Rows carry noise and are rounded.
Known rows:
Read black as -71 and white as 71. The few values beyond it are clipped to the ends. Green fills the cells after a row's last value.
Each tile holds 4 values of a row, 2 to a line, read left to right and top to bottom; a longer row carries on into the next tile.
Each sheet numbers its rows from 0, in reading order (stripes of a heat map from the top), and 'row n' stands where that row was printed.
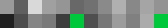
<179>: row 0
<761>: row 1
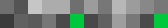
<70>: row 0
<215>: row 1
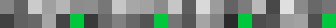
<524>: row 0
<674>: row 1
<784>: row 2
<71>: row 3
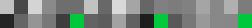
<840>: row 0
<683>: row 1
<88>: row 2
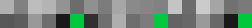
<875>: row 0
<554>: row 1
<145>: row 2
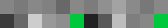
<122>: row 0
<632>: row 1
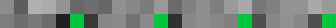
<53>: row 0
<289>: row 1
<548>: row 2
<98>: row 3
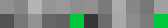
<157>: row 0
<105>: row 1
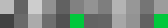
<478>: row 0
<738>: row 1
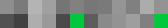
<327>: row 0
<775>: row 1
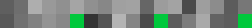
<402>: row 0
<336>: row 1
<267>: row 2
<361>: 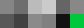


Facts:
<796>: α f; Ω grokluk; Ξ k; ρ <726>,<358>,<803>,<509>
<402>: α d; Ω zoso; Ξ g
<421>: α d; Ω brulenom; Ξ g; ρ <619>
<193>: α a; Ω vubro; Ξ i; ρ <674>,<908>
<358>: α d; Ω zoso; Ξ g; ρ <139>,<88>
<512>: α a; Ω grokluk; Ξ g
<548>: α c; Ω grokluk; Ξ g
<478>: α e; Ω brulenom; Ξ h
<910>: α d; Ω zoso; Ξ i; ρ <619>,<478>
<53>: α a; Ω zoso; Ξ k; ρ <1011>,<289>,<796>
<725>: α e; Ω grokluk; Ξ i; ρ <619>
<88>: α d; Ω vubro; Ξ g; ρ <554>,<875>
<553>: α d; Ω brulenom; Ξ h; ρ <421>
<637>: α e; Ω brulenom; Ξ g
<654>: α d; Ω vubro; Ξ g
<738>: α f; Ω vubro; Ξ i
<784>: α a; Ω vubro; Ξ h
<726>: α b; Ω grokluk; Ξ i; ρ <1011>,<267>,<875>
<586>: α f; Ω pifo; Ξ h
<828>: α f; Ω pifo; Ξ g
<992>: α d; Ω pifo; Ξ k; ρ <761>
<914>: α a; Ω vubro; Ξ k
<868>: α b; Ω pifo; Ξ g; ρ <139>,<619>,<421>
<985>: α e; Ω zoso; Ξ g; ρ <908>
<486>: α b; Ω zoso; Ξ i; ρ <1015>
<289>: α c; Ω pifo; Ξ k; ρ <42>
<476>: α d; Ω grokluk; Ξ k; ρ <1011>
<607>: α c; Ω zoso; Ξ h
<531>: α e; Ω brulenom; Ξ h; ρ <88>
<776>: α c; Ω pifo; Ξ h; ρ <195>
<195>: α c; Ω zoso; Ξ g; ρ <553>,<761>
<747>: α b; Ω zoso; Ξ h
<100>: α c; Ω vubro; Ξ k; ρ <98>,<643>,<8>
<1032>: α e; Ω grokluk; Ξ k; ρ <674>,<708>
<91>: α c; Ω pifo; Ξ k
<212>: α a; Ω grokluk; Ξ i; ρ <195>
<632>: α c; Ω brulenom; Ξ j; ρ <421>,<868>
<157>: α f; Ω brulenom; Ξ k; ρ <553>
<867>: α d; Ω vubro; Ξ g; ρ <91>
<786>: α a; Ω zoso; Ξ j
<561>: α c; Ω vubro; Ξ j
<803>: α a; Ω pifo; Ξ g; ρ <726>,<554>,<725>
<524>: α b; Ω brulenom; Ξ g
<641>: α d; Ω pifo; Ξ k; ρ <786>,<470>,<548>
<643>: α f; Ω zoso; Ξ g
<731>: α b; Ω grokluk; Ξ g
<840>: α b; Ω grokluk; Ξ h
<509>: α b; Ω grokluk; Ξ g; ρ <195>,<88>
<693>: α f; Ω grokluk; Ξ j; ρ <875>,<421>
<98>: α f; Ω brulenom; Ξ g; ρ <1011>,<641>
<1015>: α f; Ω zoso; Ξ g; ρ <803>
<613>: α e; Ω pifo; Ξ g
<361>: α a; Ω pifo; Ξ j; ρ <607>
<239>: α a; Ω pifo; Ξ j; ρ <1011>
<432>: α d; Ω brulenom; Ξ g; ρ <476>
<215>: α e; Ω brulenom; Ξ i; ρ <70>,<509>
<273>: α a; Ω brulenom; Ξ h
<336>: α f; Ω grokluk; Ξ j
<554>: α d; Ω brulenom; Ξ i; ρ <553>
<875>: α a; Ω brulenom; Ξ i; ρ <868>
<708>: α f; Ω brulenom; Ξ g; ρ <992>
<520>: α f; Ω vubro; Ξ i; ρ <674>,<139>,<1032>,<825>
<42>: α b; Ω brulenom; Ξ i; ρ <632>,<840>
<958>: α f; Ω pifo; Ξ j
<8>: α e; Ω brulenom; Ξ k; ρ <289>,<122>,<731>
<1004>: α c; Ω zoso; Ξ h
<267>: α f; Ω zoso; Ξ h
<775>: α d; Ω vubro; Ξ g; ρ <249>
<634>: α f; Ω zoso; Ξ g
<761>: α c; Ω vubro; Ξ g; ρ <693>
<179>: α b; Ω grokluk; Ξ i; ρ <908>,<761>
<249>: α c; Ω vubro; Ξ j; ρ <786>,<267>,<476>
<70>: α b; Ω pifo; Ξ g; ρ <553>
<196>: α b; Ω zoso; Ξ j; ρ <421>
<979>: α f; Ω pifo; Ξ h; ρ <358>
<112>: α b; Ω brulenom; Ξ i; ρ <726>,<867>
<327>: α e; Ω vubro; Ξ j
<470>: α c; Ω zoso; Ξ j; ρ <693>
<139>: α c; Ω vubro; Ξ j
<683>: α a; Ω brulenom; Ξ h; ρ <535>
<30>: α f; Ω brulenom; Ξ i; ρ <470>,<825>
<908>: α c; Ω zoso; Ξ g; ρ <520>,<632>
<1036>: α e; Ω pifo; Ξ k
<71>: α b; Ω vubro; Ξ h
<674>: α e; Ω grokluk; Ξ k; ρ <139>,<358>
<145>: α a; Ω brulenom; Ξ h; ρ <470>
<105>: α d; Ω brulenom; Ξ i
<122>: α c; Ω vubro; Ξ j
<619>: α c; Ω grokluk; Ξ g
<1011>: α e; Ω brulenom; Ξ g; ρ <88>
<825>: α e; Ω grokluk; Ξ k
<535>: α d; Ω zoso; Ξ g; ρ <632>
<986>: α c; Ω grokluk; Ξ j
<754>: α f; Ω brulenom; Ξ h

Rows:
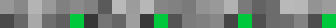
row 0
<30>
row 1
<731>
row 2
<1011>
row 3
<613>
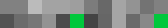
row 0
<637>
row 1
<910>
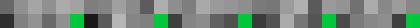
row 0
<619>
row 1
<986>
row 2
<796>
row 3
<958>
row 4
<8>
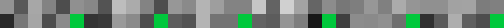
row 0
<776>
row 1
<196>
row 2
<520>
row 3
<273>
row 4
<432>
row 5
<693>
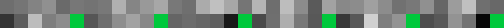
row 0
<470>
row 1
<654>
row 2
<803>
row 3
<754>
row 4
<139>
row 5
<239>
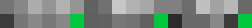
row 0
<421>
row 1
<985>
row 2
<509>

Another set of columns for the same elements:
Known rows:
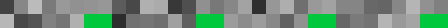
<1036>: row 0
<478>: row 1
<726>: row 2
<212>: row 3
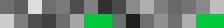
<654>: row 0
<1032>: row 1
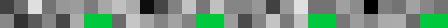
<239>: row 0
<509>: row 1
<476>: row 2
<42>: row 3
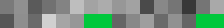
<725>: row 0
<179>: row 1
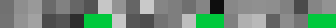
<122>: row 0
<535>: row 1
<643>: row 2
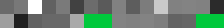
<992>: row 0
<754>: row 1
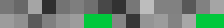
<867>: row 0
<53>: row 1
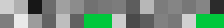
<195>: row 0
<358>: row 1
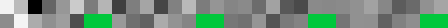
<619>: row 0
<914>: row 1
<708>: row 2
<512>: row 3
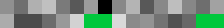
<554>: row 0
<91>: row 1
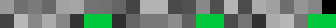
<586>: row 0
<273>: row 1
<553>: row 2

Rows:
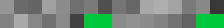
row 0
<747>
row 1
<267>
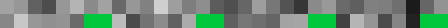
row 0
<828>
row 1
<157>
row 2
<985>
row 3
<71>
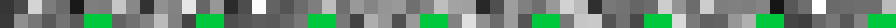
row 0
<784>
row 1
<632>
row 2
<327>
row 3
<796>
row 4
<761>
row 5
<548>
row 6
<402>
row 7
<361>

